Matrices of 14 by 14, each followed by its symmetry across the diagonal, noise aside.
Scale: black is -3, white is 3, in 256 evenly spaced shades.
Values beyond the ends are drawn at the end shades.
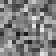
antisymmetric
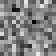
neither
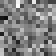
antisymmetric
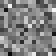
antisymmetric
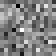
neither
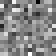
neither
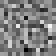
antisymmetric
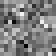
antisymmetric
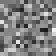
neither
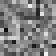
antisymmetric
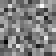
antisymmetric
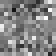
neither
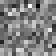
neither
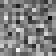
antisymmetric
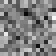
neither
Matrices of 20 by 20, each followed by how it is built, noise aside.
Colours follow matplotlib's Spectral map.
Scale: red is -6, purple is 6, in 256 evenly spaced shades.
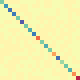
diagonal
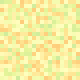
noise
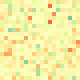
noise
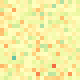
noise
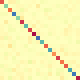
diagonal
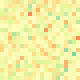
noise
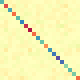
diagonal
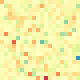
noise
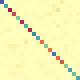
diagonal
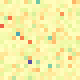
noise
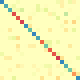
diagonal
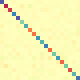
diagonal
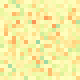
noise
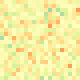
noise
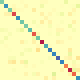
diagonal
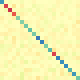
diagonal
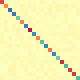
diagonal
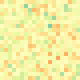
noise
